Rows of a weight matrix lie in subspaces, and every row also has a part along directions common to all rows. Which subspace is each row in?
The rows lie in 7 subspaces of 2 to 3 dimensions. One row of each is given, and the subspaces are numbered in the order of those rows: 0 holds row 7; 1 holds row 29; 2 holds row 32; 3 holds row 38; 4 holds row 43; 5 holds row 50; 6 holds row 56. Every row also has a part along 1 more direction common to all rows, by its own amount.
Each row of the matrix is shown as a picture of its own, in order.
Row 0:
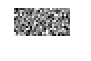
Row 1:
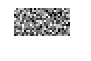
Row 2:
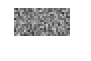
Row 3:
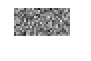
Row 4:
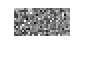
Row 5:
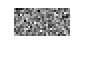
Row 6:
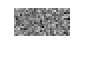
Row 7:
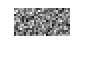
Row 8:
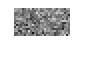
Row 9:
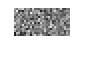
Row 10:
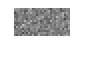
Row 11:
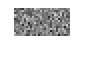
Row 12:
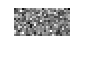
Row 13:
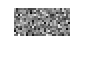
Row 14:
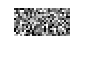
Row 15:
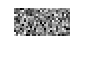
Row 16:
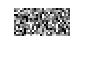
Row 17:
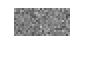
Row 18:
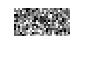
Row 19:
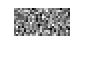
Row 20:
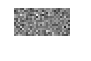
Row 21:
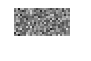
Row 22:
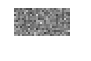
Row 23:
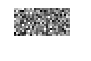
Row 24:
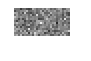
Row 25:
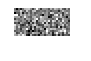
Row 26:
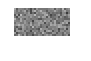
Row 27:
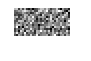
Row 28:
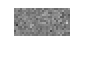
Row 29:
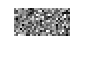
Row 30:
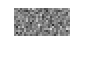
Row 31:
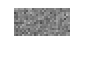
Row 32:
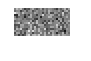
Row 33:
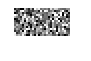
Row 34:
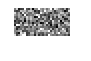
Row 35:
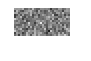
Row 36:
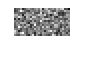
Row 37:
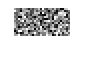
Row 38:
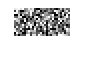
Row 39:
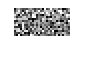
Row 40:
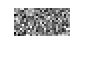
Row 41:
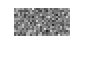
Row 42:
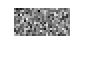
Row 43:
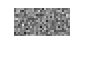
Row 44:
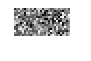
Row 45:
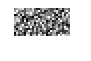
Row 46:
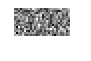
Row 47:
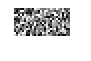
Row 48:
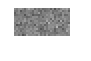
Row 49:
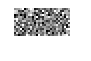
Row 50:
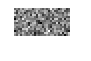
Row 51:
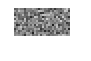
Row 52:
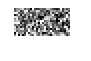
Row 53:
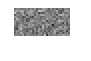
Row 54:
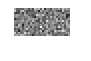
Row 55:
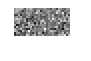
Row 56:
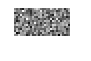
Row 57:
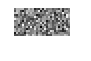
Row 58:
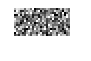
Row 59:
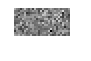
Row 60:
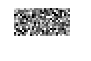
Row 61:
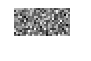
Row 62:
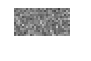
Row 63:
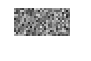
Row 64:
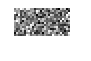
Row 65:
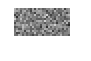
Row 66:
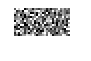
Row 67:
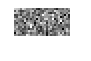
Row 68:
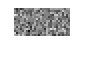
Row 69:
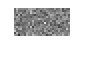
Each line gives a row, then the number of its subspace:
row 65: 6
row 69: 6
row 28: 3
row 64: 5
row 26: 6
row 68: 2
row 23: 0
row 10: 5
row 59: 3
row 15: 1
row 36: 3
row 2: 0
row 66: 1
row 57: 4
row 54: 4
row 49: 1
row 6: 1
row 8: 4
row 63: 4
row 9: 0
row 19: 2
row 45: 0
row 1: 6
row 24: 5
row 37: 3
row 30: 2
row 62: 1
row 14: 0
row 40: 1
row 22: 5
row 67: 3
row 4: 5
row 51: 0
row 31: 5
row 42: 1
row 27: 2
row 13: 6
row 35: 5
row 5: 1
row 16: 2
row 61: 3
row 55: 4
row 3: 0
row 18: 2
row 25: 2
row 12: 3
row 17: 4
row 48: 0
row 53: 0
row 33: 6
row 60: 4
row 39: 4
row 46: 2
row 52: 5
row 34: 0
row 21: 6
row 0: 2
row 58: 1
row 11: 6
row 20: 1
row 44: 3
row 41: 2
